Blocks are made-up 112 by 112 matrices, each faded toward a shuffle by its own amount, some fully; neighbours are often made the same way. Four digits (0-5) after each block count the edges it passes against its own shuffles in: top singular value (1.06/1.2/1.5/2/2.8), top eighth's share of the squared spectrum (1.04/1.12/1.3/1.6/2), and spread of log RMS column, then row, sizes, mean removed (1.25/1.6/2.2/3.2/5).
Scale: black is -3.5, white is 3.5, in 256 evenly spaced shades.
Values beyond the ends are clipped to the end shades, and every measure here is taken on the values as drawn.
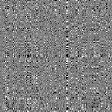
5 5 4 3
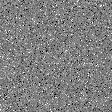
1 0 0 0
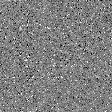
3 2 1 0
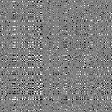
5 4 3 4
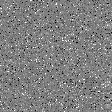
3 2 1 0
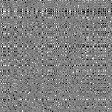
5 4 3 3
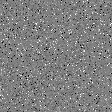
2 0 0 0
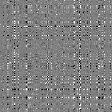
5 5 4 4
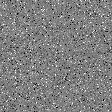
2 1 0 0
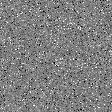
3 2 0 0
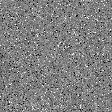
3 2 0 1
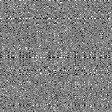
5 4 2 3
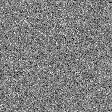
0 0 0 0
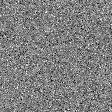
0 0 0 0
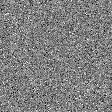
0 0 0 0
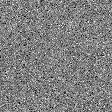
0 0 0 0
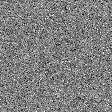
0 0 0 0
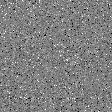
2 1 0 0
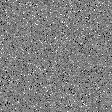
2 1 0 0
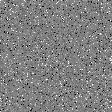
2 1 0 0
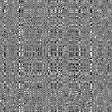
5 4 4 3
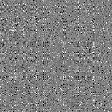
5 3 2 2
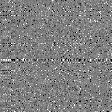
4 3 2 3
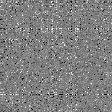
4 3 2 2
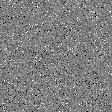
3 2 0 1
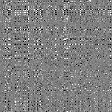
5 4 3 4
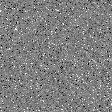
2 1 0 0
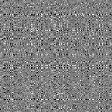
5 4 3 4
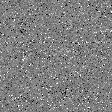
2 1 0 1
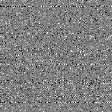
4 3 1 3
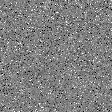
1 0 0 0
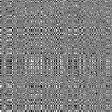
5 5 4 4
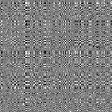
5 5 4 4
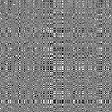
5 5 4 4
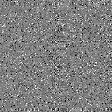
4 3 2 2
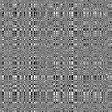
5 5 4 4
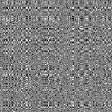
5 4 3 4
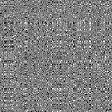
5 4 3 3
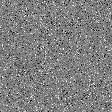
2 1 0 0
